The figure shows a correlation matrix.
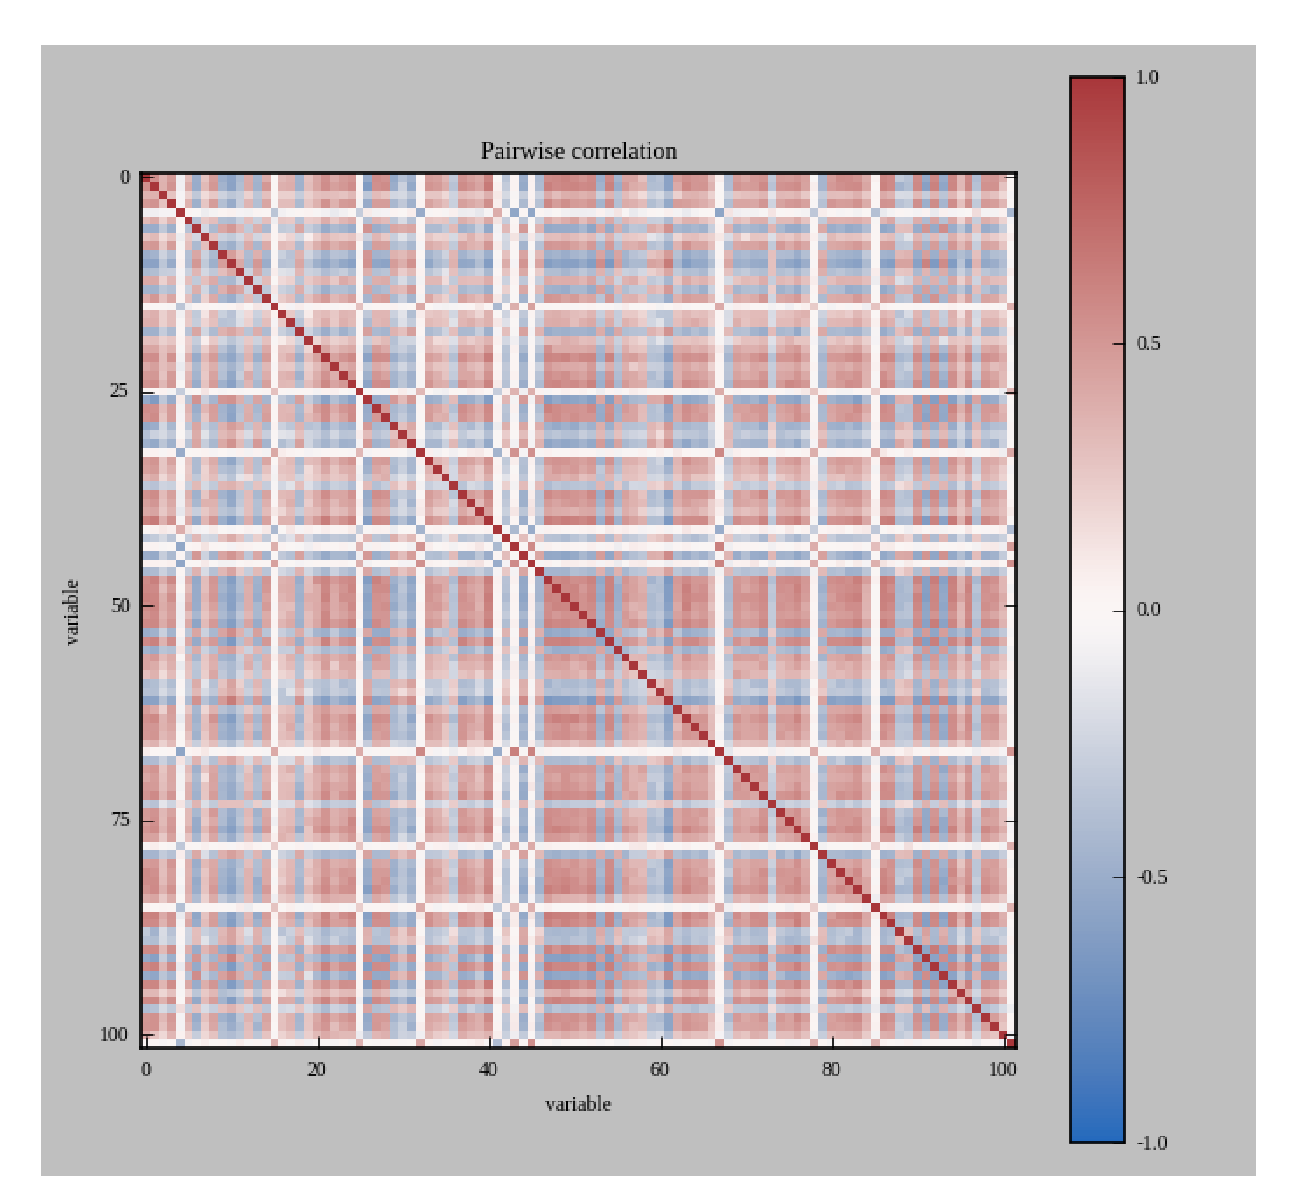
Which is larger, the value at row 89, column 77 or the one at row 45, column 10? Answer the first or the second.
the second
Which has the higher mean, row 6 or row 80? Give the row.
80
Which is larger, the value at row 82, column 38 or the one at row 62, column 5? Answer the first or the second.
the first
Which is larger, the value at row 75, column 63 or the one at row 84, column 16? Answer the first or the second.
the first
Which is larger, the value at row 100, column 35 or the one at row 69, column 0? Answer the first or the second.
the second
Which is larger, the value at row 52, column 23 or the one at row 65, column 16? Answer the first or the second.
the first
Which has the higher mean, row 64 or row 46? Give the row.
64
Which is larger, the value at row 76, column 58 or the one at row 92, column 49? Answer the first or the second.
the second
